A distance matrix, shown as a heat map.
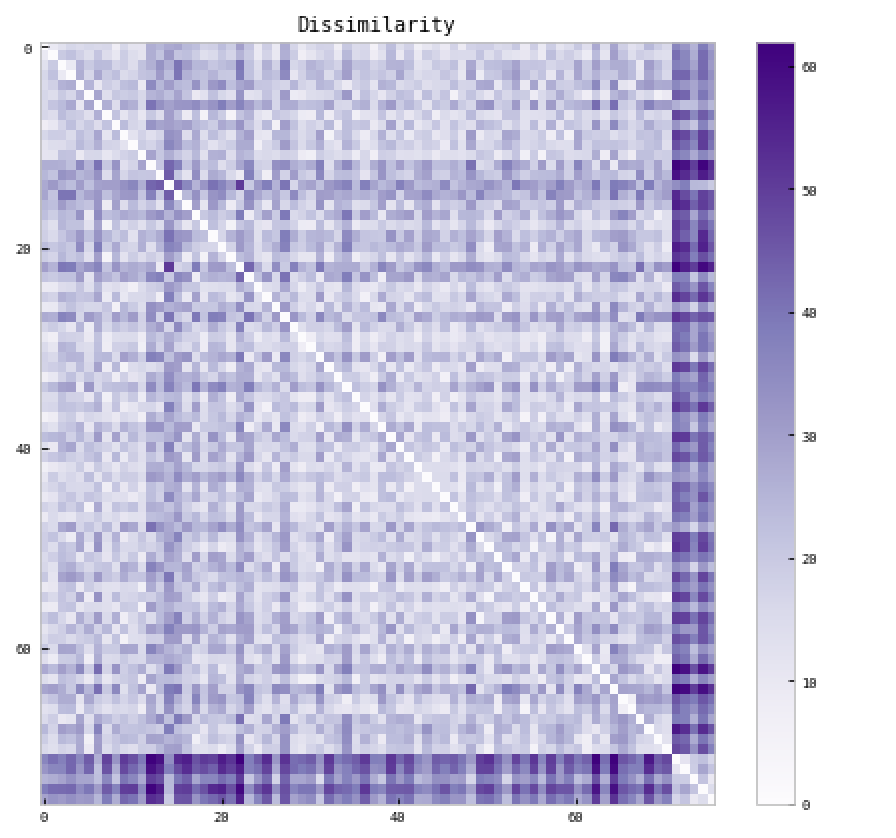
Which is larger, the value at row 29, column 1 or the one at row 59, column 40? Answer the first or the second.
the second
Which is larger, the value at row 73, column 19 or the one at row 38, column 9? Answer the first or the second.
the first
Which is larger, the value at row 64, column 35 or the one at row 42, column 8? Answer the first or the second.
the first
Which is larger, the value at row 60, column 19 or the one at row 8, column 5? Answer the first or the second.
the first
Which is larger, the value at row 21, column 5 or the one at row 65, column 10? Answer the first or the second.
the second
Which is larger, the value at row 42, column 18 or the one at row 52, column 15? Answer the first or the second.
the second
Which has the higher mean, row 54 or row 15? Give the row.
15
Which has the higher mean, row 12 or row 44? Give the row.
12
